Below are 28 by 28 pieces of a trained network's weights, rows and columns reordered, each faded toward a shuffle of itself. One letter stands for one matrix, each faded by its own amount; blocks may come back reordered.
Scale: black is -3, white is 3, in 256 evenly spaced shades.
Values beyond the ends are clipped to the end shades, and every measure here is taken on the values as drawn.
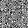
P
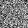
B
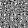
P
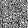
P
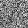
B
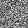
B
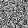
B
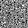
P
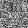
B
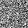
B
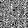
P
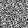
B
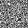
B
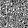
P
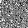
P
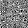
P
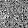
P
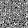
P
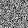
B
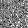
P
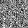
P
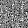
P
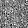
P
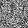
B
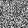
B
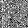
P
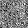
P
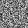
B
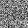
B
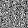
P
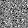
P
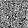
P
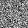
B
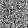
P
